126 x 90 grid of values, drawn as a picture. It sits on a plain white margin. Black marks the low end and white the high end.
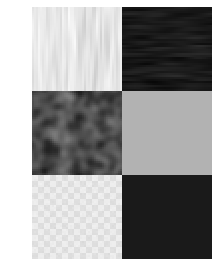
It is made of 3 by 2 panels. Panel 1,1: very high, streaked downward, faint in contrast. Panel 1,2: very low, streaked across, faint in contrast. Panel 2,1: low, blotchy. Panel 2,2: high, flat. Panel 3,1: very high, checkered, faint in contrast. Panel 3,2: very low, flat.
